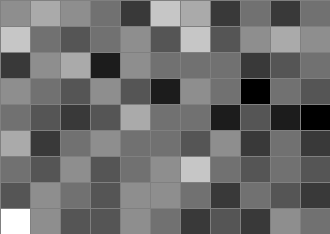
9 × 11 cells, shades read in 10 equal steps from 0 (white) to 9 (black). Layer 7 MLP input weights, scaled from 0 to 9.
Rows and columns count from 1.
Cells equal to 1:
0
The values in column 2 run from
3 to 7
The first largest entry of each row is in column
5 3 4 9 11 2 2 8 7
